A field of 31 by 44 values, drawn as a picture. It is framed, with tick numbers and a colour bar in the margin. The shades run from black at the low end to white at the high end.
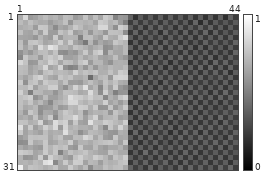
It is made of 1 by 2 panels. Panel 1,1: high, fine-grained. Panel 1,2: low, checkered.
